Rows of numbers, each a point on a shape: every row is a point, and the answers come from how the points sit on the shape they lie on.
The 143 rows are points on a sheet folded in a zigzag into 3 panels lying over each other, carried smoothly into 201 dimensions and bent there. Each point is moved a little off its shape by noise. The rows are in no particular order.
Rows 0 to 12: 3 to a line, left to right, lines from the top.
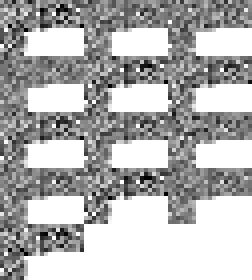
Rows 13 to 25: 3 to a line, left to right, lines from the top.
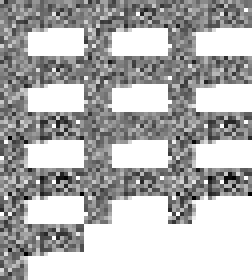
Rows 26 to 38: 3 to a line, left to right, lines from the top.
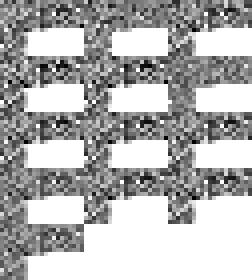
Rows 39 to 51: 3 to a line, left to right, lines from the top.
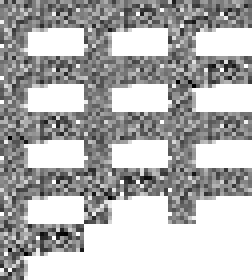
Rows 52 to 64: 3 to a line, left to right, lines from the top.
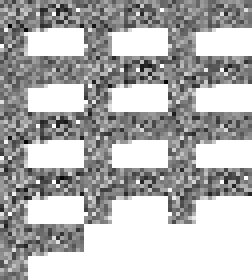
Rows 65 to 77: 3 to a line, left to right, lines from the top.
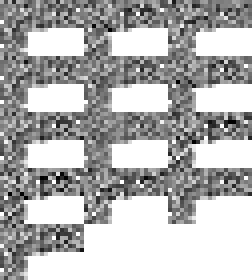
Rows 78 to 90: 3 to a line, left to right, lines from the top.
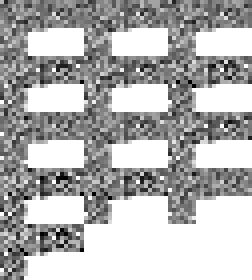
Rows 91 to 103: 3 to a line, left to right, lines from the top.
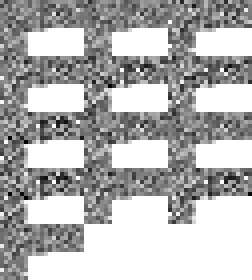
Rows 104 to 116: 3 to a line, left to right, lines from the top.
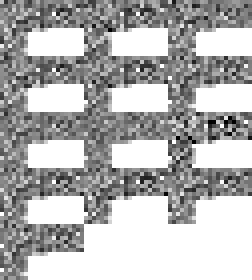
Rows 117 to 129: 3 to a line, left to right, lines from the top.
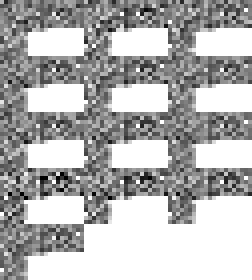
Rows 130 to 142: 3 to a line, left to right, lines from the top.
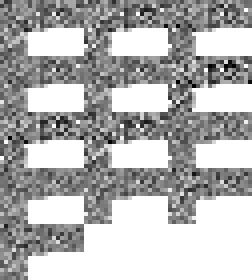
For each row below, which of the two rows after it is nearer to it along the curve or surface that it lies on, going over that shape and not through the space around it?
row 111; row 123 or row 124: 123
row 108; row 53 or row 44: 44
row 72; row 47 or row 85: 85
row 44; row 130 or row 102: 130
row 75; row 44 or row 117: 117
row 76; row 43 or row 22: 22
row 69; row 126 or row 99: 126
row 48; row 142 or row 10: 10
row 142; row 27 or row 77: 27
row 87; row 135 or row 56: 56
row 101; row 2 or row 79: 2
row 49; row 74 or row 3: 74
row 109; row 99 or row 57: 57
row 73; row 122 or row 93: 122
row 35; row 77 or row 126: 126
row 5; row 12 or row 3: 12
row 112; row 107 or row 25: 25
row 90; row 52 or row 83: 52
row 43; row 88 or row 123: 123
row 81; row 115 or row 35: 115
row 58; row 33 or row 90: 90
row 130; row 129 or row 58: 58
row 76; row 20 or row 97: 97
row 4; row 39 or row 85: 39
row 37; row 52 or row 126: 126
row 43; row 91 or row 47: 91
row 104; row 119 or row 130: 119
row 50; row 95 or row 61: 61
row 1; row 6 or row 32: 32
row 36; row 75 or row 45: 45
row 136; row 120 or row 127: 127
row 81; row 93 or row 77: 77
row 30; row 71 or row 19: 71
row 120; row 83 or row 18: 83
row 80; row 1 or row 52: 1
